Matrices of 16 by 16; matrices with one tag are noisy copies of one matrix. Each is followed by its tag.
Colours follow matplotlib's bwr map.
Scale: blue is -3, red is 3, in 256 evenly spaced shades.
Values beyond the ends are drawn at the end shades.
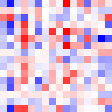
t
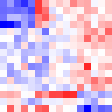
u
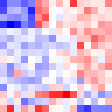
u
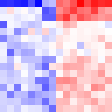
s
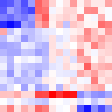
u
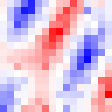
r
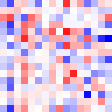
t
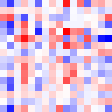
t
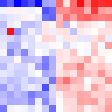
s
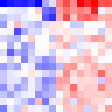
s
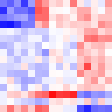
u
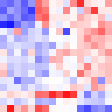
u
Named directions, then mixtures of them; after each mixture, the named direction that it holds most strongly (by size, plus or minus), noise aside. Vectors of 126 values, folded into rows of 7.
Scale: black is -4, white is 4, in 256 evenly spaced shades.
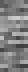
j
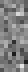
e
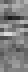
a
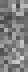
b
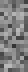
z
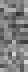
e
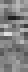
a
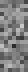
z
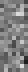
e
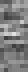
a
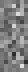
e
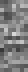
j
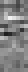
a
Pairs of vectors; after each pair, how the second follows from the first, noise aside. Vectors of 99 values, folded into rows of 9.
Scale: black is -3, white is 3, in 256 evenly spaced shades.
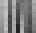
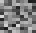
shuffled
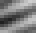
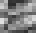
wrapped around
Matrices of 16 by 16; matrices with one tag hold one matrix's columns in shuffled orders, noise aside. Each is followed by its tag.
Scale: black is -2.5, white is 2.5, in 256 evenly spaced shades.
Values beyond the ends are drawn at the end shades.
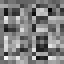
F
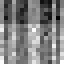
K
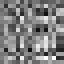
F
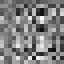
F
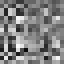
F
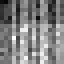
K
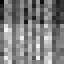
K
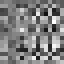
F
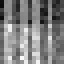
K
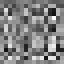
F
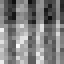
K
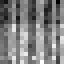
K
